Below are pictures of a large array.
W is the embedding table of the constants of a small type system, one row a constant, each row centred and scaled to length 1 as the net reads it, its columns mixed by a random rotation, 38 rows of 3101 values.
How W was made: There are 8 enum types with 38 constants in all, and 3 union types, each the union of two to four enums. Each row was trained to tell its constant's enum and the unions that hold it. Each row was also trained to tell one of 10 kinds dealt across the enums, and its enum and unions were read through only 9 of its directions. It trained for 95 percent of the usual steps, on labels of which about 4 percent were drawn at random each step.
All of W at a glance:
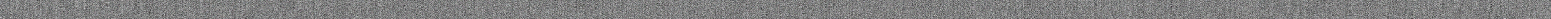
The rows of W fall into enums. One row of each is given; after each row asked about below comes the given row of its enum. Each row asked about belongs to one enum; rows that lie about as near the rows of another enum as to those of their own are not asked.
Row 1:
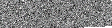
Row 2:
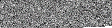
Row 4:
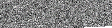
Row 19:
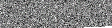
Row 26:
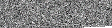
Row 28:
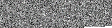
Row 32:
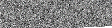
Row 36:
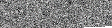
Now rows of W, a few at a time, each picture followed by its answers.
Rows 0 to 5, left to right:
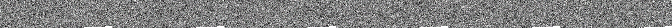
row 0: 28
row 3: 36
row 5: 19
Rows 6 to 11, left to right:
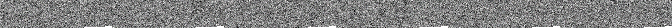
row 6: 28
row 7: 2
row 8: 1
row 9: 36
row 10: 2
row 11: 2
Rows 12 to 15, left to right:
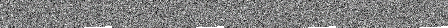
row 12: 1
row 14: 19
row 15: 36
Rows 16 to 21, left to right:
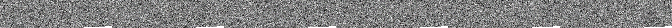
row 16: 2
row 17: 19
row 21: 32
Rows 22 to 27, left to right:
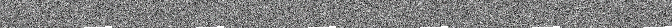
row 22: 26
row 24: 36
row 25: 28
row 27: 19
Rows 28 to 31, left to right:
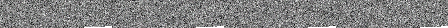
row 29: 36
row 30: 2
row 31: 28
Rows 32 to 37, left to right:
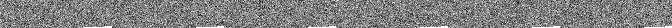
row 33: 4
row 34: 28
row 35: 19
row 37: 4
